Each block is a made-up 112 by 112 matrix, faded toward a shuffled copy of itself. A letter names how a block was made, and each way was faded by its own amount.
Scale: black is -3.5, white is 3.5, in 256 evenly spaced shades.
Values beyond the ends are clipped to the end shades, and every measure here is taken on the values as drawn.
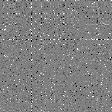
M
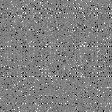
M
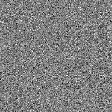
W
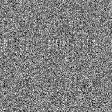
W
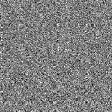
W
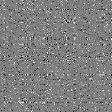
M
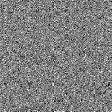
W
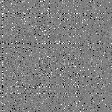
M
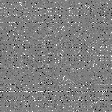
M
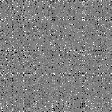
M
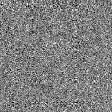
W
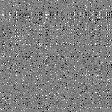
M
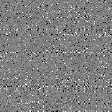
M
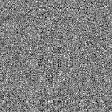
W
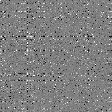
M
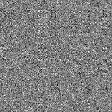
W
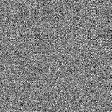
W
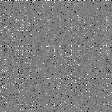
M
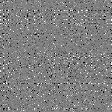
M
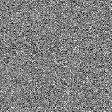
W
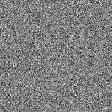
W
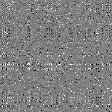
M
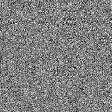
W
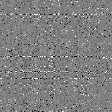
M
